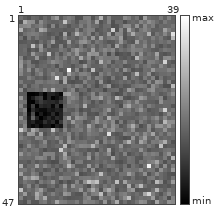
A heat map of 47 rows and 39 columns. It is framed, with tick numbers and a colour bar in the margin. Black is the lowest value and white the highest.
Ninth with the lowest average: middle left. Stripes: none. Odd patch: lower, in the middle left. Histogram: heavy tails on both sides.
